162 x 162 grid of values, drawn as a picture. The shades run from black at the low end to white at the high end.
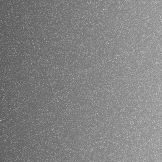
Slope: up to the right. Average level on the scale: 50%. Stripes: none. Grain: fine. Odd rows or columns: none.
